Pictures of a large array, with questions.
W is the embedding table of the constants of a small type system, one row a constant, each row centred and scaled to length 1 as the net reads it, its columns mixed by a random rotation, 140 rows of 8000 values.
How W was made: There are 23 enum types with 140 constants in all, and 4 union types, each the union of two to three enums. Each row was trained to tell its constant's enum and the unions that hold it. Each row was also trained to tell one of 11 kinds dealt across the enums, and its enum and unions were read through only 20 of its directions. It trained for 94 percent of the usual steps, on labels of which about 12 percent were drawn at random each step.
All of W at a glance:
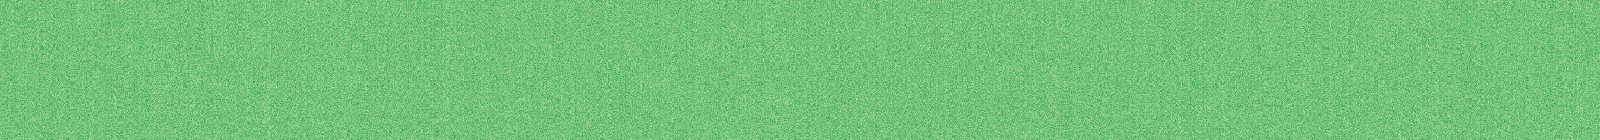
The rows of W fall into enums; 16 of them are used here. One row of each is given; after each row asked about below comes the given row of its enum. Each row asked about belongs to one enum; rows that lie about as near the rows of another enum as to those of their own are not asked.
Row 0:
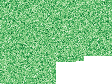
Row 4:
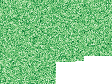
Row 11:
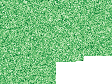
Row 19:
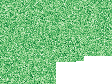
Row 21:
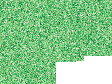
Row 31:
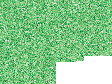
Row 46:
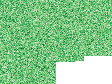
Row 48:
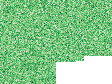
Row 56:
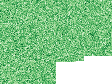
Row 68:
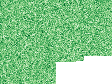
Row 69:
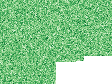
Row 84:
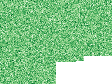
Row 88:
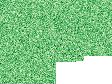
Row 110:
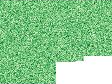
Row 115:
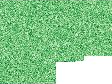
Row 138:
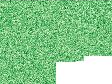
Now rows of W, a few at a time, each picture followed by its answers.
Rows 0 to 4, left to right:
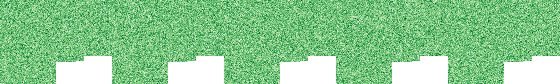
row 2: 88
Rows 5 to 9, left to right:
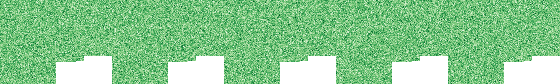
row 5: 46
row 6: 4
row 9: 68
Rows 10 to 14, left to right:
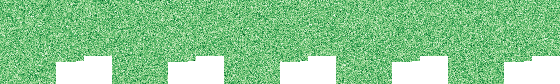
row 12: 84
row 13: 56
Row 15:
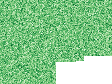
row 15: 69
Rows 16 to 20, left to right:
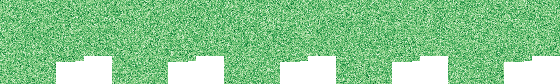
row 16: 4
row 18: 84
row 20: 56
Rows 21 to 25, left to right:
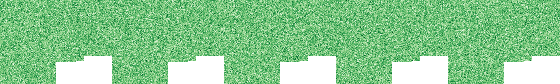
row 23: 4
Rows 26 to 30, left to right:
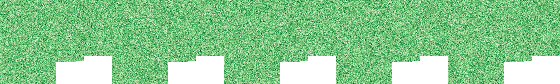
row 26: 69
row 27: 46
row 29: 84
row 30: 21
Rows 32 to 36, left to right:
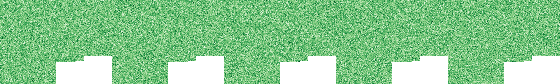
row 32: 115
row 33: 56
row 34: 84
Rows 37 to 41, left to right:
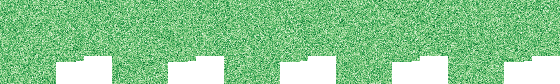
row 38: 19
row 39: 21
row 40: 138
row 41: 88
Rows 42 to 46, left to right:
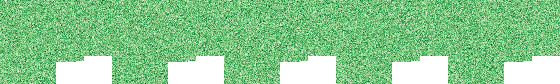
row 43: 11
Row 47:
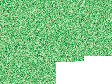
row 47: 46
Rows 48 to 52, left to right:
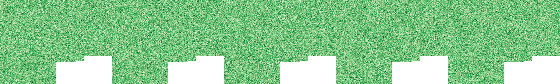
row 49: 138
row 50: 115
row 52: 46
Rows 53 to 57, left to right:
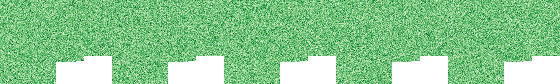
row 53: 88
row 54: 31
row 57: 4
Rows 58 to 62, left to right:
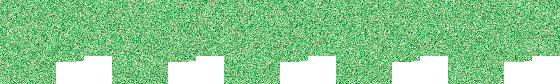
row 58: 69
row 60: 110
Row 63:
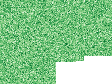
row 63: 31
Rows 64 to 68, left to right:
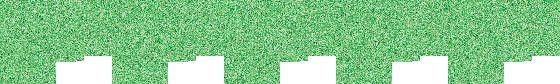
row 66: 115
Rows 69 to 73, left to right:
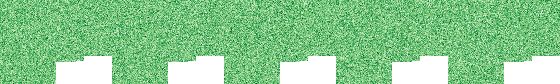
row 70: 31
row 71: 4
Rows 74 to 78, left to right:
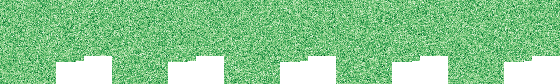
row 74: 115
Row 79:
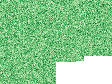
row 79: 31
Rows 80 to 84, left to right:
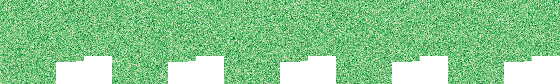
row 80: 69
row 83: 84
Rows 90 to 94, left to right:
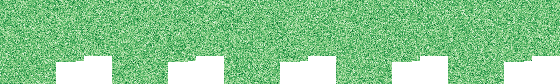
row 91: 69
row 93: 56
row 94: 19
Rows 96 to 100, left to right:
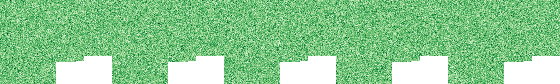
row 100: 46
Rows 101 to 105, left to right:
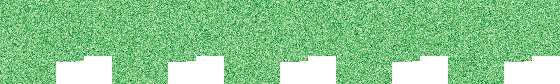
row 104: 88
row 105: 115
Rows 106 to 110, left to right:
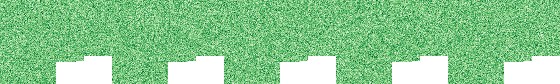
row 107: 46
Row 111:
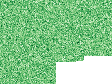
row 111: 68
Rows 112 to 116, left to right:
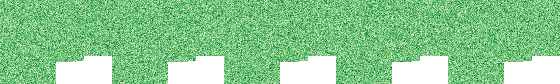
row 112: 21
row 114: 110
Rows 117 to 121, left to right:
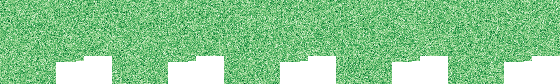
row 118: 31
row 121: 19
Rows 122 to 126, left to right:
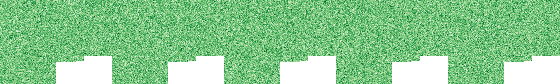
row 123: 88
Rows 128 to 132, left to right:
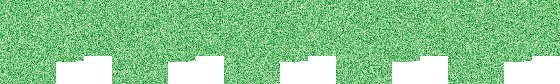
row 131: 4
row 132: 31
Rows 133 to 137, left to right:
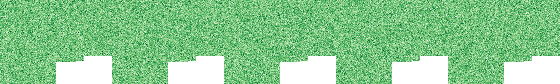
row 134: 88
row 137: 69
